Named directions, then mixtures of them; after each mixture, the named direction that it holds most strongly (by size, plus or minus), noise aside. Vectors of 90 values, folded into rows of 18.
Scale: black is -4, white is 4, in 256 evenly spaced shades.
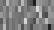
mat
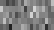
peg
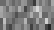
mat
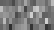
peg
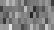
peg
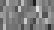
mat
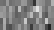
mat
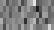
mat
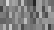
mat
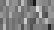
mat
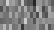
mat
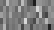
mat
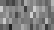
peg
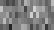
peg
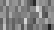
mat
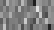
mat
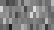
peg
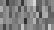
mat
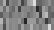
mat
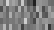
mat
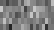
peg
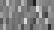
mat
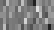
mat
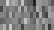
mat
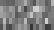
peg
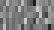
mat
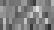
mat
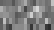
peg
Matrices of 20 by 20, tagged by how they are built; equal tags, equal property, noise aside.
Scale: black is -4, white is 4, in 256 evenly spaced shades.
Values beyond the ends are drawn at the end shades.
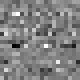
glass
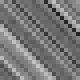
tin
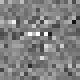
glass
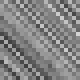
tin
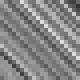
tin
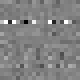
glass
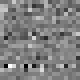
glass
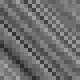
tin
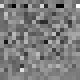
glass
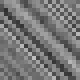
tin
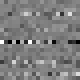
glass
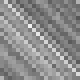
tin
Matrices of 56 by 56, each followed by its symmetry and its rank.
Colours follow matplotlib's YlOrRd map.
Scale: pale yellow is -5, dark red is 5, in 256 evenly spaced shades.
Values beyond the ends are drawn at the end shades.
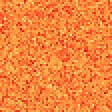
antisymmetric, full rank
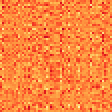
neither, rank five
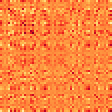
symmetric, rank three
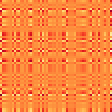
neither, rank one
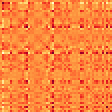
symmetric, rank three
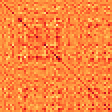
symmetric, rank five
